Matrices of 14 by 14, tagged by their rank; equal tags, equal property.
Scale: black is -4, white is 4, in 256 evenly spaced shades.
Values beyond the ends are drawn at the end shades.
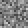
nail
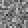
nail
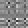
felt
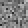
nail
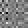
felt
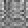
felt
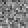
nail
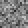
nail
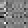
felt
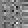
felt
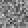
nail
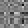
felt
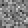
nail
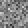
nail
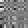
felt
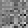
felt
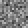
nail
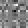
felt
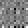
felt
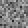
nail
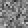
nail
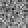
nail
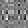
felt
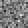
nail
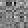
felt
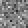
nail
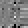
felt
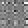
felt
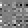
felt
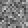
nail
